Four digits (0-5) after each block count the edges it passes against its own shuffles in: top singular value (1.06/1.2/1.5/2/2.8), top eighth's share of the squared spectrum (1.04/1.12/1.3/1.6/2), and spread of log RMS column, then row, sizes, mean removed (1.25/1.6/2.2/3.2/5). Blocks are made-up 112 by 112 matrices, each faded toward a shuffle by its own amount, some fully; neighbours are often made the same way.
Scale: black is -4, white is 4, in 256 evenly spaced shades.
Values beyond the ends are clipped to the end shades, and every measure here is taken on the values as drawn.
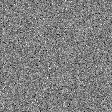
1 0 0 0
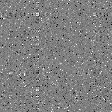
4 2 1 1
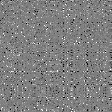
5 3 2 2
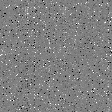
3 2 1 0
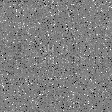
3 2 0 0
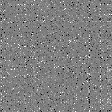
4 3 2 1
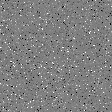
0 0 0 0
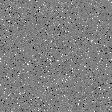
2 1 0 0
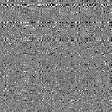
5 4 2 3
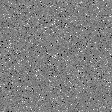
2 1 0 1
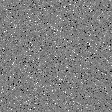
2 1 0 0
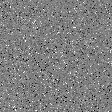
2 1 0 0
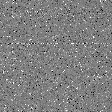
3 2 0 1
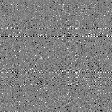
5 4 2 3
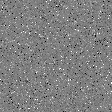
0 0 0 0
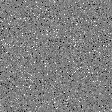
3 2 0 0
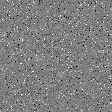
2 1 0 0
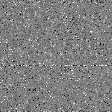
3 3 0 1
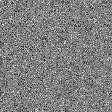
3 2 0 0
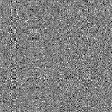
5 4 3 3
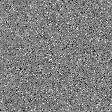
2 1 0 0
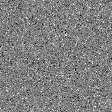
1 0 0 0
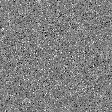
1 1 0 0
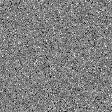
2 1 1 0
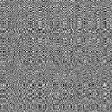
5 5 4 4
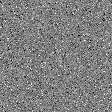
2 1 0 0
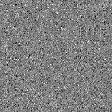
4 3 1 1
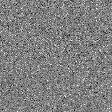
3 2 0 1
